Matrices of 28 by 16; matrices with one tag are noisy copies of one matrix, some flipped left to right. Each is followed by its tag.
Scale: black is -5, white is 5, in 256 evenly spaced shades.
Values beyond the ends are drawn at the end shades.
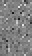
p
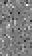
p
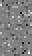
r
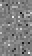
r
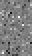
r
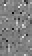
p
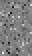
r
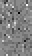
p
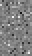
r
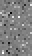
r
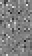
p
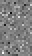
r
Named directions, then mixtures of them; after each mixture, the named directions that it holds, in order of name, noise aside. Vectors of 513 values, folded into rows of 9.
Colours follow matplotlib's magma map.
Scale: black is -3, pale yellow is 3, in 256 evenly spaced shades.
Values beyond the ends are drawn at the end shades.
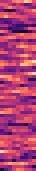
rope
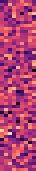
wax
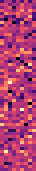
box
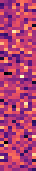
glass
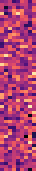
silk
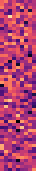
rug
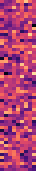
glass, rope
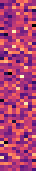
glass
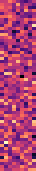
glass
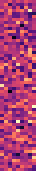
rug, wax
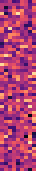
silk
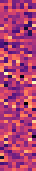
glass, rug, silk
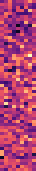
glass, rope, rug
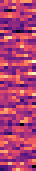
rope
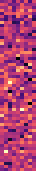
box
